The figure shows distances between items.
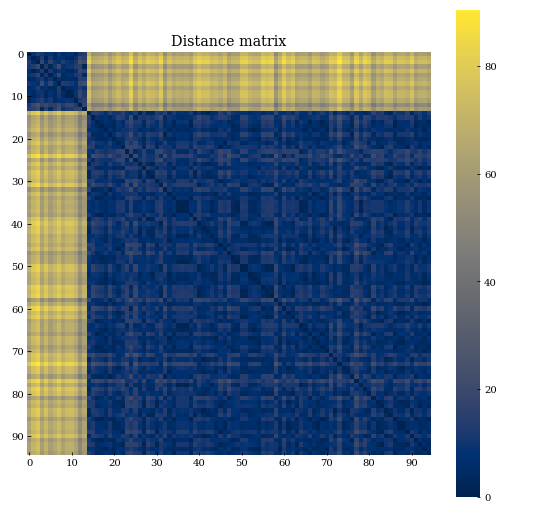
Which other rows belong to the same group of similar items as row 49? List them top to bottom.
14, 15, 16, 17, 18, 19, 20, 21, 22, 23, 24, 25, 26, 27, 28, 29, 30, 31, 32, 33, 34, 35, 36, 37, 38, 39, 40, 41, 42, 43, 44, 45, 46, 47, 48, 50, 51, 52, 53, 54, 55, 56, 57, 58, 59, 60, 61, 62, 63, 64, 65, 66, 67, 68, 69, 70, 71, 72, 73, 74, 75, 76, 77, 78, 79, 80, 81, 82, 83, 84, 85, 86, 87, 88, 89, 90, 91, 92, 93, 94
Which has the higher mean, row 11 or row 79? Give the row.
11
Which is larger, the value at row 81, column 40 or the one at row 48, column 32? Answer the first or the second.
the first
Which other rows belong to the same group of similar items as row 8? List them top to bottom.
0, 1, 2, 3, 4, 5, 6, 7, 9, 10, 11, 12, 13
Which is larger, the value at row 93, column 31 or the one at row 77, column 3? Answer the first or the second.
the second
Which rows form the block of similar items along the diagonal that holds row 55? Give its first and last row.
14 to 94
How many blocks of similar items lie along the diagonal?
2
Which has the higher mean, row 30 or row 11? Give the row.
11
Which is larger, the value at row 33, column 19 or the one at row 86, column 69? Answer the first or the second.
the first
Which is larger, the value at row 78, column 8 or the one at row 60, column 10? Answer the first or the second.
the second
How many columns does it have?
95
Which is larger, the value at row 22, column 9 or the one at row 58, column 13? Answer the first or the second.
the first
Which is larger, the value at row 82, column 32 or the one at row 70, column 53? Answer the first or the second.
the first
